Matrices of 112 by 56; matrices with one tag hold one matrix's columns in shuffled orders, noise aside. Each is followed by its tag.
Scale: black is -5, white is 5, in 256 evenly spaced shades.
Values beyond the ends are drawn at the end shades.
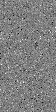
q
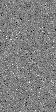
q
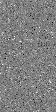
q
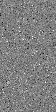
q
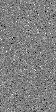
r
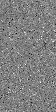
q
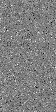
q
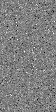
r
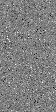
q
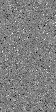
r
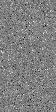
r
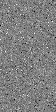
r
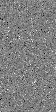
q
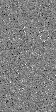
q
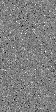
r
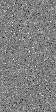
r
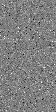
q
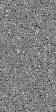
r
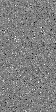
q
